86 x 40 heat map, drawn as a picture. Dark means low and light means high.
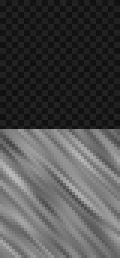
The table splits into 2 rows of 1 panel. Panel 1,1: very low, checkered, faint in contrast. Panel 2,1: middling, slanting down to the right.
